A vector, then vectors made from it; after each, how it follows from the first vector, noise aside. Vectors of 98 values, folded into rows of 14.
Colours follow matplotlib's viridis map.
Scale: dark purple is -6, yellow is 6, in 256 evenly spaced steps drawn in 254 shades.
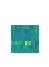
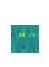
reversed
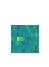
wrapped around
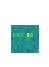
wrapped around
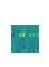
reversed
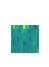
wrapped around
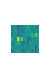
wrapped around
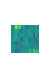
wrapped around
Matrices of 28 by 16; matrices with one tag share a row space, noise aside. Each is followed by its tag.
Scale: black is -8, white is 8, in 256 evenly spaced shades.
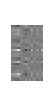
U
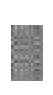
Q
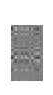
Q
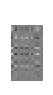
Q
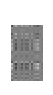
Q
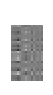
U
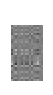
Q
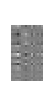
U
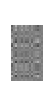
Q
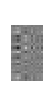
U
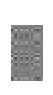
Q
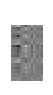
U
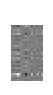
U
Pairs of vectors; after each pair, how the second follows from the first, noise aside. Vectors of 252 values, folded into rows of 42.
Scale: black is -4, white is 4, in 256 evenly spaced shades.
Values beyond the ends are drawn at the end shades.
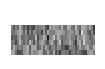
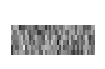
reversed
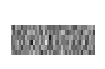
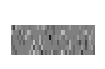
partly zeroed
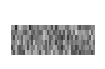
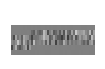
partly zeroed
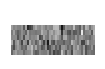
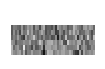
reversed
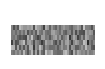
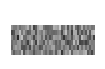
reversed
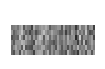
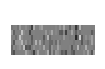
partly zeroed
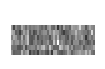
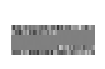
partly zeroed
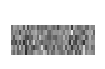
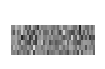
reversed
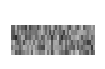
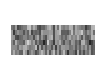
reversed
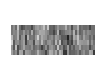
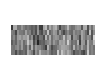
reversed
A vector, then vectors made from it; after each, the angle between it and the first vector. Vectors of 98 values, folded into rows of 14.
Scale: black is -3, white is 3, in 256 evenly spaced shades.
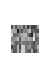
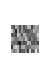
orthogonal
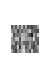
nearly parallel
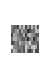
partly opposed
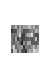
partly opposed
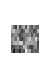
orthogonal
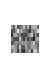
nearly opposite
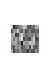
orthogonal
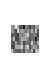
orthogonal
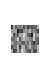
nearly parallel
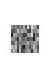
nearly opposite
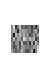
partly aligned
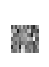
nearly parallel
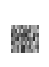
nearly opposite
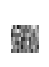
partly opposed
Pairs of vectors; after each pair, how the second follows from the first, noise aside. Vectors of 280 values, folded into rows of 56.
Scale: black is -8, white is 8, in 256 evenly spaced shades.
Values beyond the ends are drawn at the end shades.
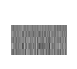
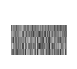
scaled up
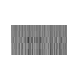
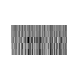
scaled up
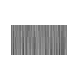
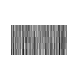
scaled up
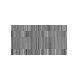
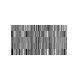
scaled up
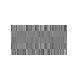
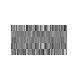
scaled up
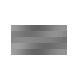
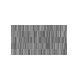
shuffled
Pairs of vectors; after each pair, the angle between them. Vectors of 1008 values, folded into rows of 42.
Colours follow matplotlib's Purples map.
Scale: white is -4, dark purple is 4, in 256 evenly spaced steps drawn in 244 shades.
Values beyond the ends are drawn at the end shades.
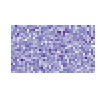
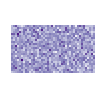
partly aligned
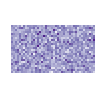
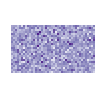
nearly parallel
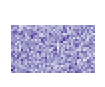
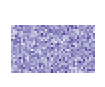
partly opposed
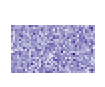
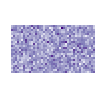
orthogonal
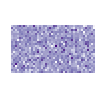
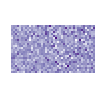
partly opposed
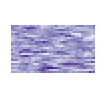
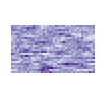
nearly parallel
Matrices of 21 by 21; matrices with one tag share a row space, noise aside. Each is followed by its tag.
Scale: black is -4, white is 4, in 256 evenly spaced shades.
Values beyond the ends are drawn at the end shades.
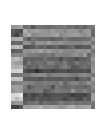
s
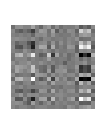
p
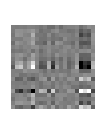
p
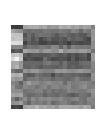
s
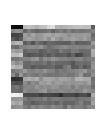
s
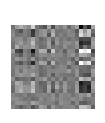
p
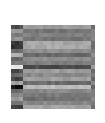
s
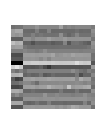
s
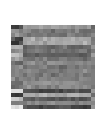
s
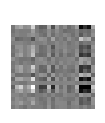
p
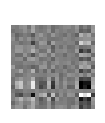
p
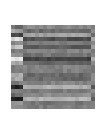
s
